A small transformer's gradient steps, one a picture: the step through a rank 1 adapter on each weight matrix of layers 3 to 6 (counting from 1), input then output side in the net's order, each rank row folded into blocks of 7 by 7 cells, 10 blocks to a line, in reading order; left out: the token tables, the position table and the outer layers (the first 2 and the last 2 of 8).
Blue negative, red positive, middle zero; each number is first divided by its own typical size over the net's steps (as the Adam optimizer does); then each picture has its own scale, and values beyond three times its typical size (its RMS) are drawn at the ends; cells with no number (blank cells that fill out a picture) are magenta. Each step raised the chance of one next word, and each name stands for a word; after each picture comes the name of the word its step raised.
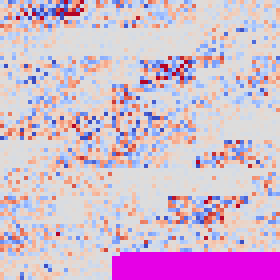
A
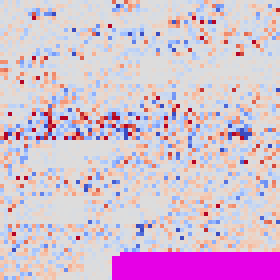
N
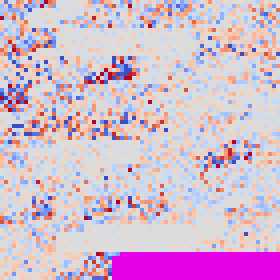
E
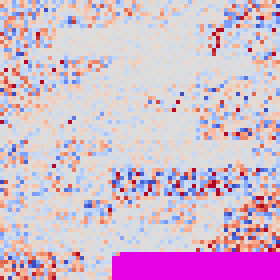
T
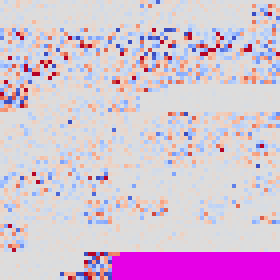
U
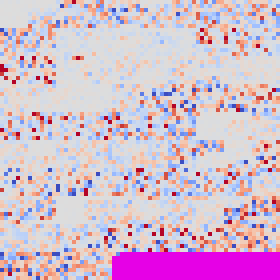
T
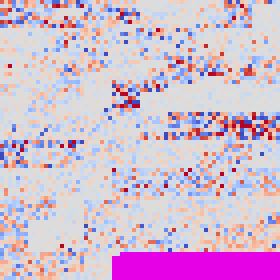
T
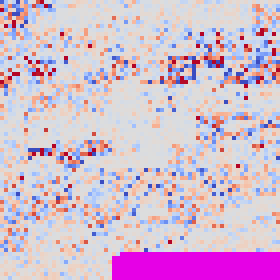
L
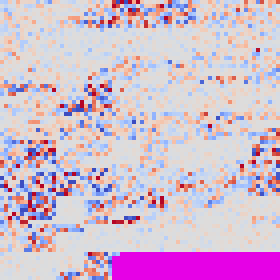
E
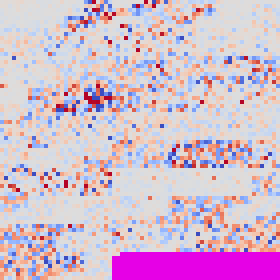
A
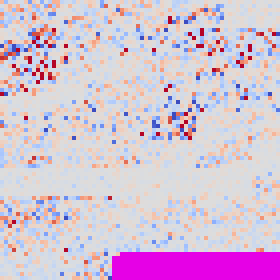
U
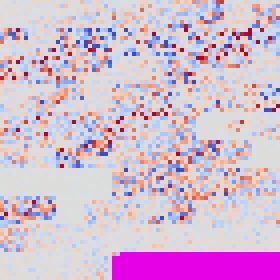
L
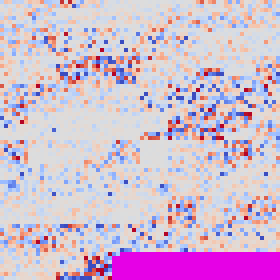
A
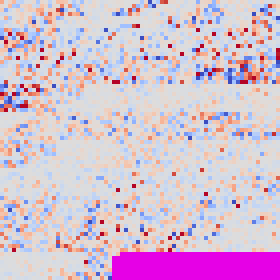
U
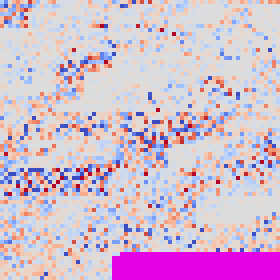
A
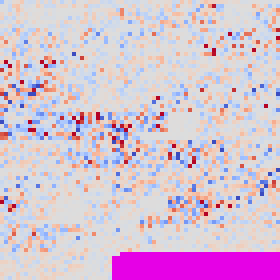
N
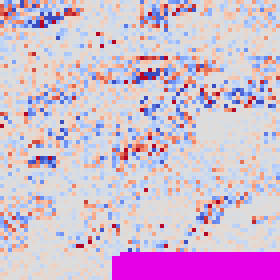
E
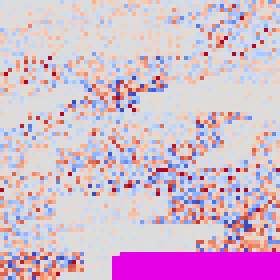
T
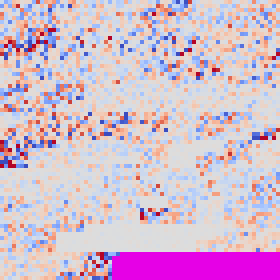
E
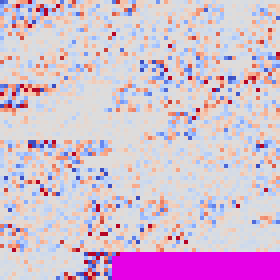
U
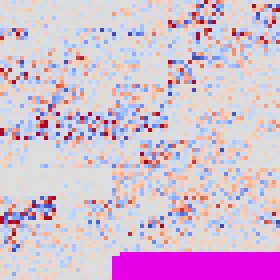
N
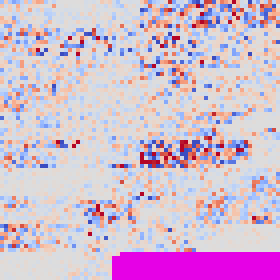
E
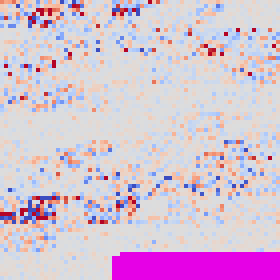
L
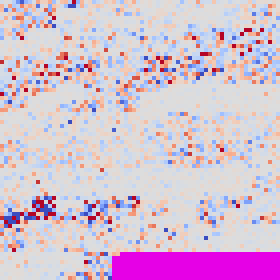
U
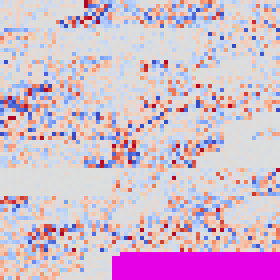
A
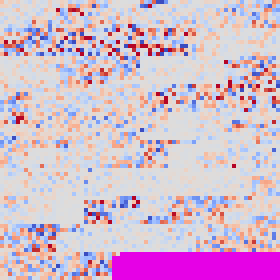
A
